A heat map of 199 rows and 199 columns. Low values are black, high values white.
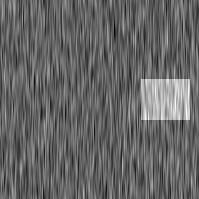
Ninth with the highest average: middle right. Histogram: skewed, a long tail of high values. Odd patch: higher, in the middle right. Grain: streaks running down.
